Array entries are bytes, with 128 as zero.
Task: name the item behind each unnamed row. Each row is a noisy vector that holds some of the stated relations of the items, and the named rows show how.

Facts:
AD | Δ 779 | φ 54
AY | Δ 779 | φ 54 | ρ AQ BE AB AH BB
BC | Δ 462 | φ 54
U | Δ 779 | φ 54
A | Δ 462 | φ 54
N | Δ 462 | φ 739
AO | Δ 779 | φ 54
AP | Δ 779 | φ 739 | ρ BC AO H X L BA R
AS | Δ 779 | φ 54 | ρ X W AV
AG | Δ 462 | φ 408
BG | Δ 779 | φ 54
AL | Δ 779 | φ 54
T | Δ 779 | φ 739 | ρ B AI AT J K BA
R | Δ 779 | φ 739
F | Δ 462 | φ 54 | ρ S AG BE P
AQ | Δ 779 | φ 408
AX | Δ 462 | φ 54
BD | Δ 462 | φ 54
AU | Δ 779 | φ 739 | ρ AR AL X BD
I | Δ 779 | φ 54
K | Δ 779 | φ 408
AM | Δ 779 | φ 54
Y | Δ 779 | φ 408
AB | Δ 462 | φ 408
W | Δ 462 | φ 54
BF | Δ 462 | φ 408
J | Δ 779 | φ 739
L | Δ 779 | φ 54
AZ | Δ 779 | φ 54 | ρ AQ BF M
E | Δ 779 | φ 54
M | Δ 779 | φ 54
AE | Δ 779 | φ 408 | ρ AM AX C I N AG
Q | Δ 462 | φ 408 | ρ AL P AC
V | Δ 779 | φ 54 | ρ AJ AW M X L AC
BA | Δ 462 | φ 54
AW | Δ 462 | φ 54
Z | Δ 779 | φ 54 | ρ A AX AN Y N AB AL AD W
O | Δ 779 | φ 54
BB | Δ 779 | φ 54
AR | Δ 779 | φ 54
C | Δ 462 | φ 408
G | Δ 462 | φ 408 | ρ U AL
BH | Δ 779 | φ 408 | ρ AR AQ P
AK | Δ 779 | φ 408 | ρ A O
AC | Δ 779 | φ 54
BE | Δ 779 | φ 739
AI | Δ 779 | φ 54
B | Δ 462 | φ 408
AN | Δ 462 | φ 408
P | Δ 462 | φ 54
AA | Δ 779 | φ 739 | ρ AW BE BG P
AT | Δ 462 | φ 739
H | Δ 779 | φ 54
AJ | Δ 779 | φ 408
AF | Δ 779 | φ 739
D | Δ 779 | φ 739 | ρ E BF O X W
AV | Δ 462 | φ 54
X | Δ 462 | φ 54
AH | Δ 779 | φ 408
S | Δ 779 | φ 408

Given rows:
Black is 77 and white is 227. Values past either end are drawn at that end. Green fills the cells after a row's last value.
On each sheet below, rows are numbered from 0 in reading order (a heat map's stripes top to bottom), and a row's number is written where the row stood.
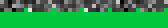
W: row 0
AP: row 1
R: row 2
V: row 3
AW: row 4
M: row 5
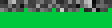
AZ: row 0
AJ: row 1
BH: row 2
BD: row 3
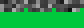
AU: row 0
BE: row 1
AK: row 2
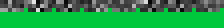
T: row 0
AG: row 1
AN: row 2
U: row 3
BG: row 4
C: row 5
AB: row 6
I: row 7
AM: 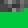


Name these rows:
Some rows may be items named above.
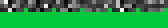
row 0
AG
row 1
G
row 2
W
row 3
BG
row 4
F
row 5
AE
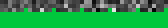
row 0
AF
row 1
AL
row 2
AY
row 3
X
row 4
AP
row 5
AB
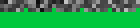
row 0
O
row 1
BA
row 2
D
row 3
M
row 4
AR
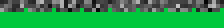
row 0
AA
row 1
AZ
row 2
BF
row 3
AB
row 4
S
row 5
E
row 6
AC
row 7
AV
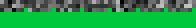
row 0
W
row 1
L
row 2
AQ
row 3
AE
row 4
P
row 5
AS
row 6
AS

